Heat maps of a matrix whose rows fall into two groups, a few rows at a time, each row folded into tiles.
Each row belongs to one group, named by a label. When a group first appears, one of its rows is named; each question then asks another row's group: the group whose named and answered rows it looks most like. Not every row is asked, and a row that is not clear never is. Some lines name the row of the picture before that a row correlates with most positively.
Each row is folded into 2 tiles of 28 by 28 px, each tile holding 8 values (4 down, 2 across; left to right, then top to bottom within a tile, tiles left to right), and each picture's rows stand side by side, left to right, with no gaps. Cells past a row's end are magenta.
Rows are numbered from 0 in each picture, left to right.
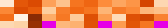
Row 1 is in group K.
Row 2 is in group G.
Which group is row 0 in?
K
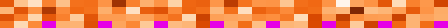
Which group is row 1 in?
K
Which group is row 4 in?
G
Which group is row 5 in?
K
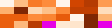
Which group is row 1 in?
K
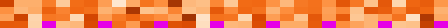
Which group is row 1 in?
K
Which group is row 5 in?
K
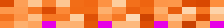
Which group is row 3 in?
G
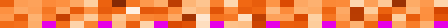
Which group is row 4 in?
K
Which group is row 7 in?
G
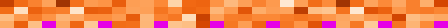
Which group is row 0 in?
G
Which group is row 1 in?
G
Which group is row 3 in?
K
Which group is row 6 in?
G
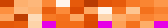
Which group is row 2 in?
G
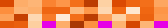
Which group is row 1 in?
G
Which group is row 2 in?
G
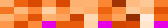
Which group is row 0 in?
G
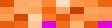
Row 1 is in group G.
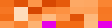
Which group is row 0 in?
G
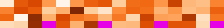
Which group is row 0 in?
K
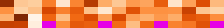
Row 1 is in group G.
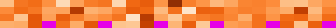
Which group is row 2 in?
K
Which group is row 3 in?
G
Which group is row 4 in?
K
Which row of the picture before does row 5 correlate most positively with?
2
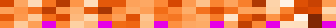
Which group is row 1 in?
G
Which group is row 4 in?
G
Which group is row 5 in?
K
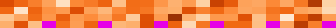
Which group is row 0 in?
G
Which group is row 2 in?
K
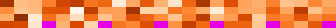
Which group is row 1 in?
G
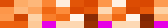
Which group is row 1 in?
K
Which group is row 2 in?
K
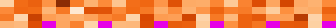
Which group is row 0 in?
K
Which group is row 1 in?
G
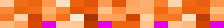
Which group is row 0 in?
K
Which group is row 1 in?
K
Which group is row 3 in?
K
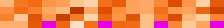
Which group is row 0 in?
K
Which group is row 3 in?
G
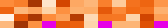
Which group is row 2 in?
K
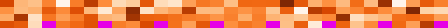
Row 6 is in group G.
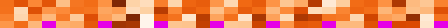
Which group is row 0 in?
G
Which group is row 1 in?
K
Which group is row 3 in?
K
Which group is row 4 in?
K
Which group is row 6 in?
K
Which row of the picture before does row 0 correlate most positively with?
5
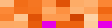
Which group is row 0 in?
K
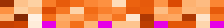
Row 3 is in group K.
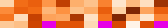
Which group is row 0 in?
K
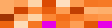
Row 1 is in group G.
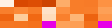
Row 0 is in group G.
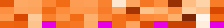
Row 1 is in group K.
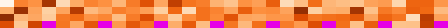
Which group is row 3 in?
G
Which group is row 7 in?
K
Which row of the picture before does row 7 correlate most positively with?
2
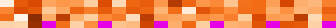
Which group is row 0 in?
K
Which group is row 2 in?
K
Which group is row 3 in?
G
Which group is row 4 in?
K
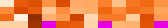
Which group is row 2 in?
K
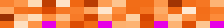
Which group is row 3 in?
G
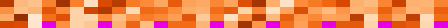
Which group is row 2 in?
G
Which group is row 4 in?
G
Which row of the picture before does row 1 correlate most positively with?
0
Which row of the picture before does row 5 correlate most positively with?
2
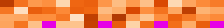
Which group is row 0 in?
G
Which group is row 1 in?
K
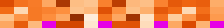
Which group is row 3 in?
G
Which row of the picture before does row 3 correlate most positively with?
0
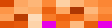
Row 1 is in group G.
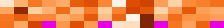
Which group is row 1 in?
G
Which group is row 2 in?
K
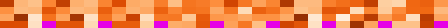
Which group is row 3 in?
K
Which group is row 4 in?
G
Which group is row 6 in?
G
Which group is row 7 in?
K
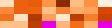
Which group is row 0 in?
K
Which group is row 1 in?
G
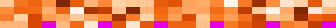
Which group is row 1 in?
G
